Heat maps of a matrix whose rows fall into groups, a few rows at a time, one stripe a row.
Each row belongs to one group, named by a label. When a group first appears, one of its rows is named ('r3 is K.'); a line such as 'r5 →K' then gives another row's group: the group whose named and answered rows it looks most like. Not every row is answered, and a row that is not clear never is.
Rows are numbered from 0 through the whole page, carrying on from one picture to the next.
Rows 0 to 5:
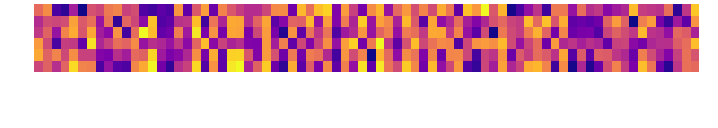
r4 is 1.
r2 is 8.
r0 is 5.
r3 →5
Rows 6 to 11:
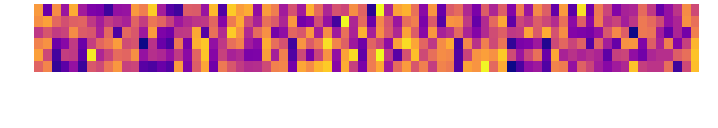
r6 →1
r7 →1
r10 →5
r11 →5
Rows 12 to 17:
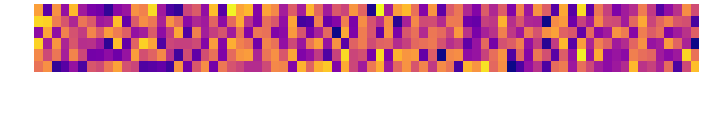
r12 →1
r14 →8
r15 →1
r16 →1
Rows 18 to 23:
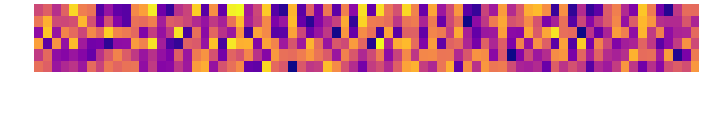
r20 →8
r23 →5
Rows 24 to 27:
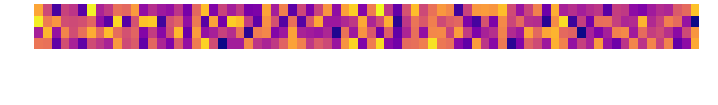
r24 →5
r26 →8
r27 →5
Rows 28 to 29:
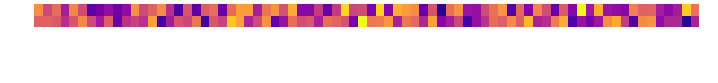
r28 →1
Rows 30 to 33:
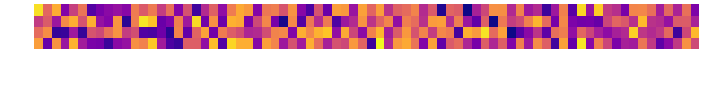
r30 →1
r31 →8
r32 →5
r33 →1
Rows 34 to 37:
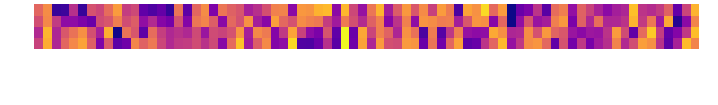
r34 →5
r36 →8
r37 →8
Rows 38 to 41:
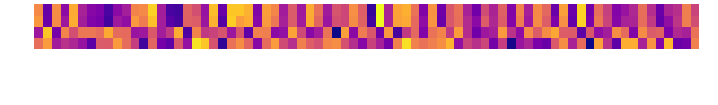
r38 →1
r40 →8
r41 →5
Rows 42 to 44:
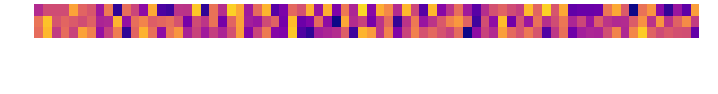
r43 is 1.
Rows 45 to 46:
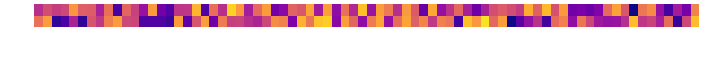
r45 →8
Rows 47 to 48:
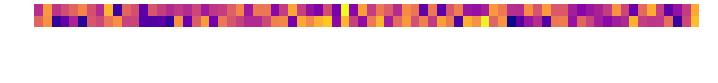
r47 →8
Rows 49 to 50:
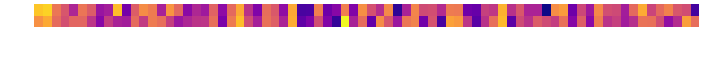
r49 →1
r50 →1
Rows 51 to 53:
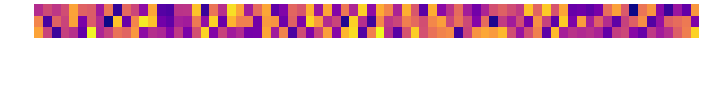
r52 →1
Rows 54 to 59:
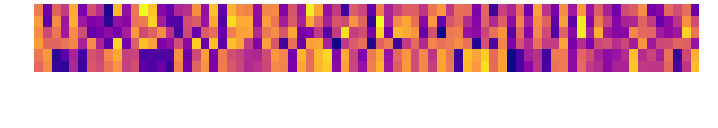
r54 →1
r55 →1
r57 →1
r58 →5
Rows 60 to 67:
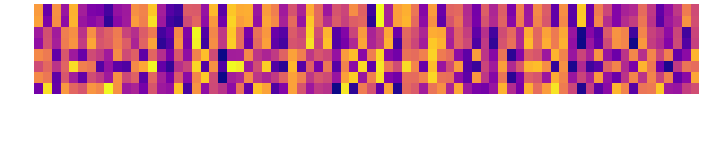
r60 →1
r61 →1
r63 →8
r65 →8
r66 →5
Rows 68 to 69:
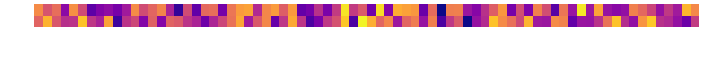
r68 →1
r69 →8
